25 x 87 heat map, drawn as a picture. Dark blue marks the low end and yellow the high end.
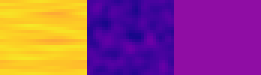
The table splits into one row of 3 panels. Panel 1,1: very high, streaked across, faint in contrast. Panel 1,2: very low, blotchy, faint in contrast. Panel 1,3: low, flat.
